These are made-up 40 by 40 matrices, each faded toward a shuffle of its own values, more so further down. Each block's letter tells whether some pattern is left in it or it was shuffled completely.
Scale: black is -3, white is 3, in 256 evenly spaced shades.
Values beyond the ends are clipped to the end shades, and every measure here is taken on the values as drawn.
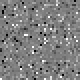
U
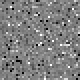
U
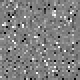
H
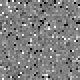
U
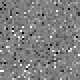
U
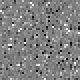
H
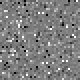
U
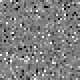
U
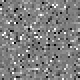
H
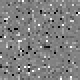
H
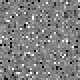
U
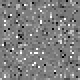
H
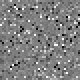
U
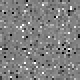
H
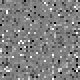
H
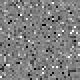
U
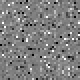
H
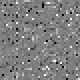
H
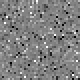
U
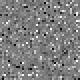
U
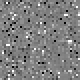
H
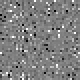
H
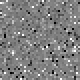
U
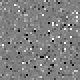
U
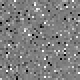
U
